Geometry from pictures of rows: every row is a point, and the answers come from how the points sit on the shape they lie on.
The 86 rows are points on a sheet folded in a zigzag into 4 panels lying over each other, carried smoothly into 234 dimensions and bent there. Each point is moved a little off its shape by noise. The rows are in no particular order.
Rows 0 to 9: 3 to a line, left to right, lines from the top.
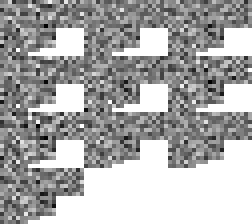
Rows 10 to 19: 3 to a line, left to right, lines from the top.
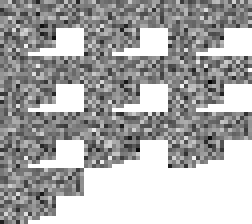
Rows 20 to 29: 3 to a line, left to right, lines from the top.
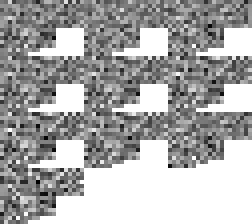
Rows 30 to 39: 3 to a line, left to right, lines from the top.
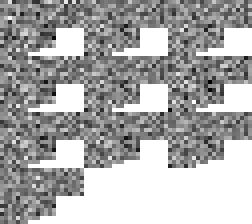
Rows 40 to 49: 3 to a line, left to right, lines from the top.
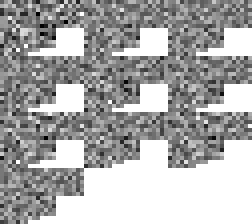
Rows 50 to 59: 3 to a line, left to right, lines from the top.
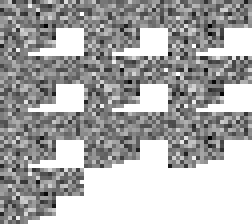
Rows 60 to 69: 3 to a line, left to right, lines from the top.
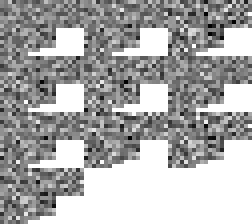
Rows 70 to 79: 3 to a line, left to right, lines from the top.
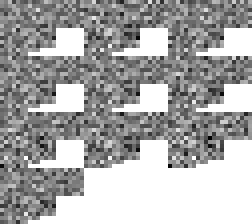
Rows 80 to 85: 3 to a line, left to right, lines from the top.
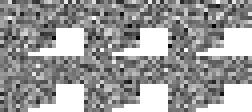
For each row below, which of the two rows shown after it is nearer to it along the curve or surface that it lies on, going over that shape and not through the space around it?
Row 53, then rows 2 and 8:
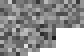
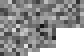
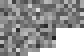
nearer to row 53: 8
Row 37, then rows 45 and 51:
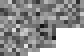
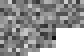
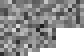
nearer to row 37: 51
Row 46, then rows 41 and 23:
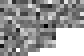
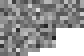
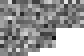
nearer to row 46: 41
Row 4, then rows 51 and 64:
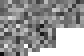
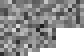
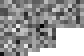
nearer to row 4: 51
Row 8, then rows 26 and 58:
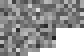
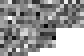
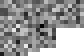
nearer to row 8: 26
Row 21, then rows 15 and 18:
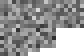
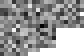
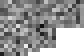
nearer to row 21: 18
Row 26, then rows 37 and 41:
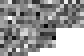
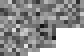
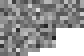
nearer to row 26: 41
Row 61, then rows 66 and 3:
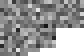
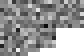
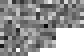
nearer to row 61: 66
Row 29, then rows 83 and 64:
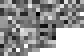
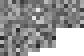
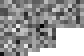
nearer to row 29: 64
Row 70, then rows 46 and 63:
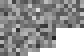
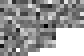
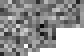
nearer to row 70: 46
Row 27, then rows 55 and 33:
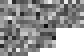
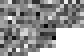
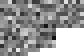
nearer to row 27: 55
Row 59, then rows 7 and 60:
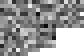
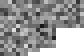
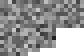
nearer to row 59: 7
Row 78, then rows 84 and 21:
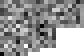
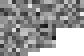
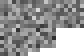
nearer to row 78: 84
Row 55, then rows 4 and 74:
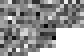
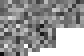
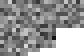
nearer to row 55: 74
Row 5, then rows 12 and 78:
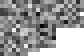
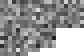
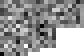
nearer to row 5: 78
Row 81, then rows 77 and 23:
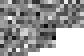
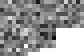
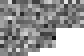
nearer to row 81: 77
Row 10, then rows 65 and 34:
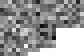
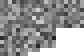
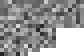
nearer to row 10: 34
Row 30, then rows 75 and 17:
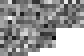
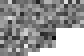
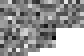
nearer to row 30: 75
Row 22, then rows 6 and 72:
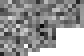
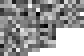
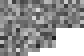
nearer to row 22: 6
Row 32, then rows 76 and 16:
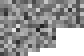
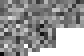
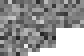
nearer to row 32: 76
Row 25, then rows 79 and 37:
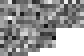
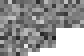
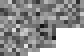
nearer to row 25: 79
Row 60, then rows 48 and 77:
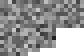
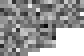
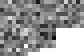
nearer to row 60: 77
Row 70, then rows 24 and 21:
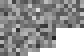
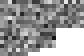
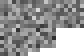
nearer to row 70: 21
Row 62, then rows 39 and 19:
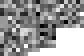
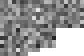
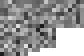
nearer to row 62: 19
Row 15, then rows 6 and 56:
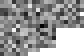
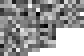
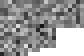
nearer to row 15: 6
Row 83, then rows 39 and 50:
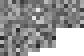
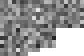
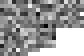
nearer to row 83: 39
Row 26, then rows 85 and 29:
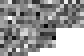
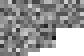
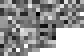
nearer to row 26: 85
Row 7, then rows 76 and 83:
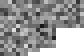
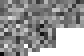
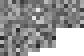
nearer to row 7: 76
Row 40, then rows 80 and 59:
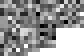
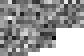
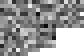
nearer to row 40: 59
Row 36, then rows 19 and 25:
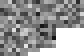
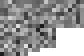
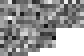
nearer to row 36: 19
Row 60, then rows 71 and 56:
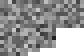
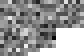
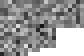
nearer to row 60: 71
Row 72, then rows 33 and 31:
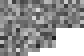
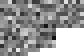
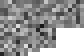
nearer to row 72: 33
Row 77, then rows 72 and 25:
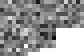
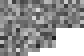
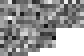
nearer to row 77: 25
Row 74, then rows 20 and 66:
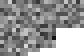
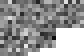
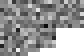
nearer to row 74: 66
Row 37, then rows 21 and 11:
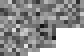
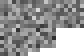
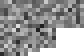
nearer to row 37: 11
